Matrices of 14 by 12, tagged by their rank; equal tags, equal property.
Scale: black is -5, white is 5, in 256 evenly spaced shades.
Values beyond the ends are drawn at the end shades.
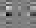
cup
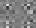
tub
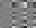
cup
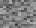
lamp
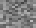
lamp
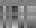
cup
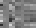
tub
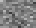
lamp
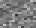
lamp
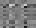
tub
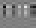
cup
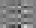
cup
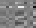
tub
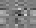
tub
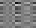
cup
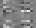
tub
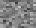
lamp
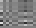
cup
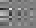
cup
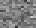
lamp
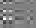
cup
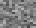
lamp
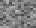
lamp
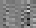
tub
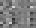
tub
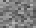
lamp
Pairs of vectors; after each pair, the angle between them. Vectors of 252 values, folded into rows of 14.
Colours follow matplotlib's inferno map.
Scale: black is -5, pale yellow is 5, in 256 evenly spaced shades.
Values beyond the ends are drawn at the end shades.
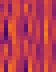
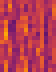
nearly opposite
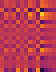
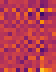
nearly opposite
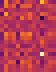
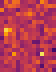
partly aligned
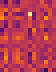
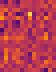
nearly parallel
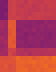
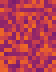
orthogonal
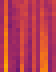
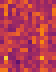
partly aligned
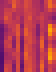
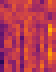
nearly parallel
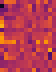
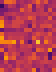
nearly parallel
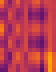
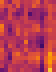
nearly parallel
